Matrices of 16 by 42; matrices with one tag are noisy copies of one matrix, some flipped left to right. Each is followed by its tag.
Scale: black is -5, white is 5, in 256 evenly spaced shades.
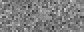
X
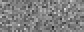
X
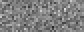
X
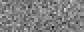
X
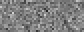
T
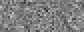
T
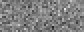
X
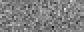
X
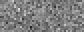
X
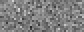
X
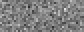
X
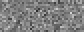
T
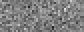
X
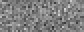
X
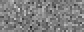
X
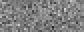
X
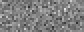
X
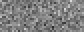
X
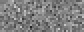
X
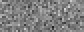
X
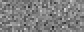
X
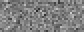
T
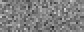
X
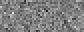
T
